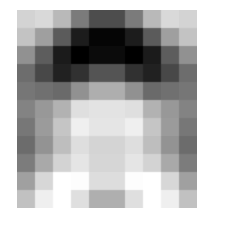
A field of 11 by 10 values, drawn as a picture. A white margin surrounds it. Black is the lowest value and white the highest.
Average level on the scale: 60%. Ninth with the lowest average: top middle. Mirror symmetry: left to right. Lone odd cells: none.
